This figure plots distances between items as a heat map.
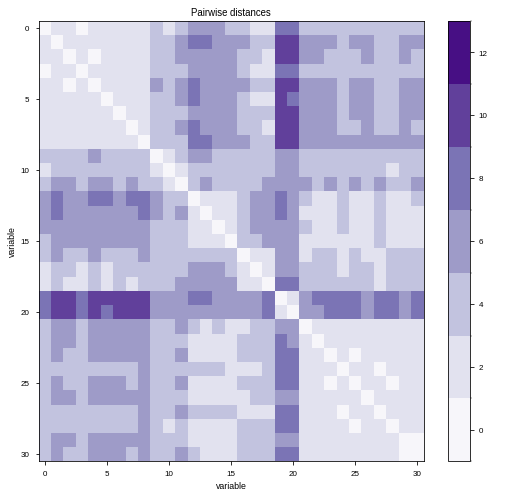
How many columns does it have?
31
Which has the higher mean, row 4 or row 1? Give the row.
1
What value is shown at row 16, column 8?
6
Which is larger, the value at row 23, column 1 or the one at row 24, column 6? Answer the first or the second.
the first
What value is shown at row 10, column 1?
4
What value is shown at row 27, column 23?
2
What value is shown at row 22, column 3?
4
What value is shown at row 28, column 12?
2
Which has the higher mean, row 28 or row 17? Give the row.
17
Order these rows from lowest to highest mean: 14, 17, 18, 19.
17, 18, 14, 19
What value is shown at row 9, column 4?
6
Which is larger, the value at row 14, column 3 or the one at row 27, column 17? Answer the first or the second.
the first
